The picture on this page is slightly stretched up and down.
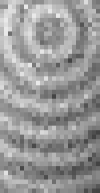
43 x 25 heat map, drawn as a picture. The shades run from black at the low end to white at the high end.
Concentric rings centre on the top middle. Values rise toward the top left. The top left is the ninth with the highest average. No row or column stands out. The ninth with the lowest average is the bottom right.
